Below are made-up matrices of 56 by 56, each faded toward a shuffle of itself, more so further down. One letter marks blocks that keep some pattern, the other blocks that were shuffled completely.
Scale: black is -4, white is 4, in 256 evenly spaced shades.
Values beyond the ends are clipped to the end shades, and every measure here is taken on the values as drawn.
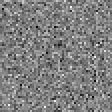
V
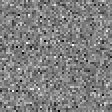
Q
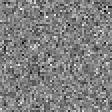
V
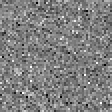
Q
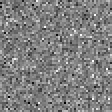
Q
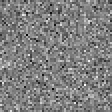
V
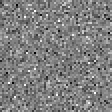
Q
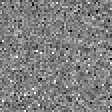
V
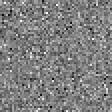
V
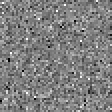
V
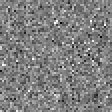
V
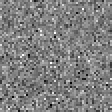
Q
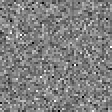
Q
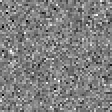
Q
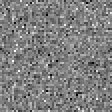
V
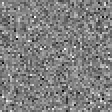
V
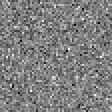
Q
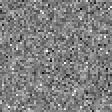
V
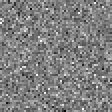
Q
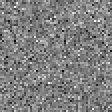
V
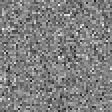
V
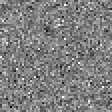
V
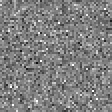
Q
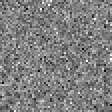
Q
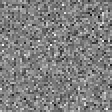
Q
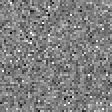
Q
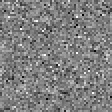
Q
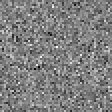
V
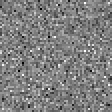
Q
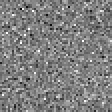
V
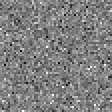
Q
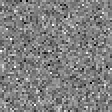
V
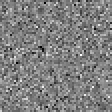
Q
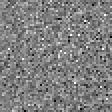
V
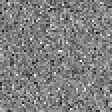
V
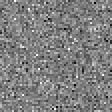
V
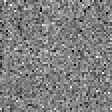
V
